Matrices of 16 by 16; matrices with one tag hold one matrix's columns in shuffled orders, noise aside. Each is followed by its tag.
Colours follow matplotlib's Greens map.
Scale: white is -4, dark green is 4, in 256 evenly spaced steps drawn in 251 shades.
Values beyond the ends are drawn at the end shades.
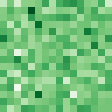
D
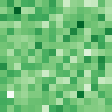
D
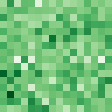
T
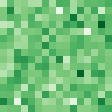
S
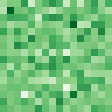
D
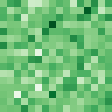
D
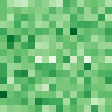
T
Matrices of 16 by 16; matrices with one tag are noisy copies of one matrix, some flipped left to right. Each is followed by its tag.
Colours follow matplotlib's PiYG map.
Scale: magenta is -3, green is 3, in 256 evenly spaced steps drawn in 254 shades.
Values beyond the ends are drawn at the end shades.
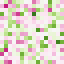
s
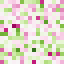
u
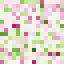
u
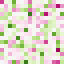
s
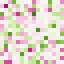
s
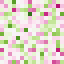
s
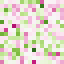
u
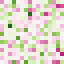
s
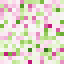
u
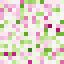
u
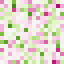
s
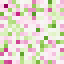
s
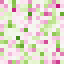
s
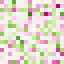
s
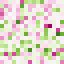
u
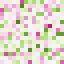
u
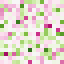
u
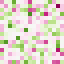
s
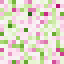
s
